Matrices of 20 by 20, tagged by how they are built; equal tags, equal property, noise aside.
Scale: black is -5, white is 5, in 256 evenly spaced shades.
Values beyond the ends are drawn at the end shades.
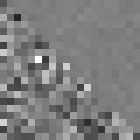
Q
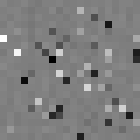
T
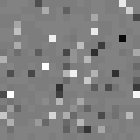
T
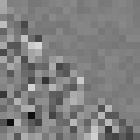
Q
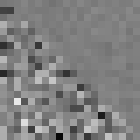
Q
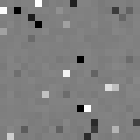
T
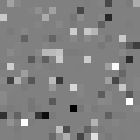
T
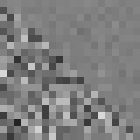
Q
